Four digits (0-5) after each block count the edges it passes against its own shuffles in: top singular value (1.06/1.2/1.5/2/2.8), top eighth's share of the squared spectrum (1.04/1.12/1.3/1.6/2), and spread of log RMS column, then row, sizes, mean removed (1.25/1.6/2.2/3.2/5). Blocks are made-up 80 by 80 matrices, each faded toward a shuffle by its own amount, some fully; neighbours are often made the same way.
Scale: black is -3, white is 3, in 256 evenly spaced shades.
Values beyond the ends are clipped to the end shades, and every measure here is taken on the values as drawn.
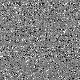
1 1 0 2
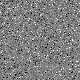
0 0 0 0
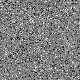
0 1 0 0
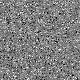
0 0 0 1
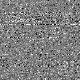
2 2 0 3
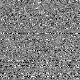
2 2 0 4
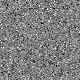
0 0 0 0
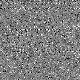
1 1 0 2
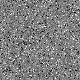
0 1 0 1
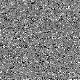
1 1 0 2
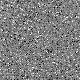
2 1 0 0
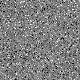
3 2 0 0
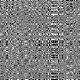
5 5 3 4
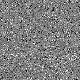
3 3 1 1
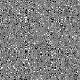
4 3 2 2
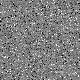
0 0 0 0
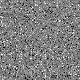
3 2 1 0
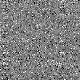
3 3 1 1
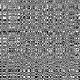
5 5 4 4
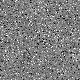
1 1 0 0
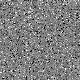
2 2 0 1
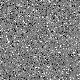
1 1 0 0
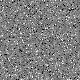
0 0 0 0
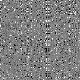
4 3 2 2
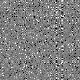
4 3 2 1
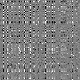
5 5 4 3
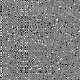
4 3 2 1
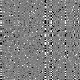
5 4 3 2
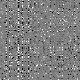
5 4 3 2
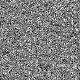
1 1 2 0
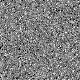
0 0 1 0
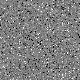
1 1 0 0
